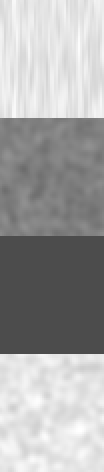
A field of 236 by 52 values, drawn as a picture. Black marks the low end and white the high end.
It is made of 4 by 1 panels. Panel 1,1: very high, streaked downward, faint in contrast. Panel 2,1: middling, blotchy, faint in contrast. Panel 3,1: low, flat. Panel 4,1: very high, blotchy, faint in contrast.
